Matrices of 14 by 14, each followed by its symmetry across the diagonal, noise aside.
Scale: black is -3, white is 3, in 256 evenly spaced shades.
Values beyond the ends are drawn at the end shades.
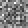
symmetric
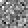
symmetric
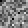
symmetric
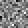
symmetric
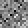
symmetric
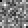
symmetric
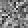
antisymmetric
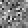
antisymmetric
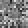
antisymmetric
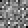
symmetric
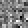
antisymmetric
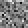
neither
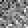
symmetric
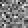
neither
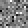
antisymmetric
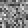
neither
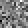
antisymmetric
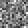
neither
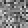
neither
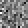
neither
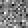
antisymmetric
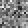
neither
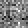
antisymmetric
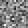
neither
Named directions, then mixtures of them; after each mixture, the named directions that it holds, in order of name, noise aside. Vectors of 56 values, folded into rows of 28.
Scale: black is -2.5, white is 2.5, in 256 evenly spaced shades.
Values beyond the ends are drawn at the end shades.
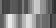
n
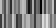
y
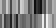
n, y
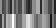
n, y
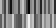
n, y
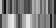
n, y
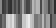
n, y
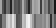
n, y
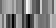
n, y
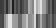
n, y
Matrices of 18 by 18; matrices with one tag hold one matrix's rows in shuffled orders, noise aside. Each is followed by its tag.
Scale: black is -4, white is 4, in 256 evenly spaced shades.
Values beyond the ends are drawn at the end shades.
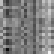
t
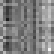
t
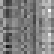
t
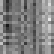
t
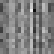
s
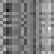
t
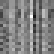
s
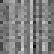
s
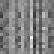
s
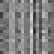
s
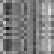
t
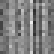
s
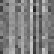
s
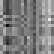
t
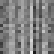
s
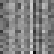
s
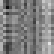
t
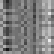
t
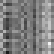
t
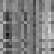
t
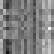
t
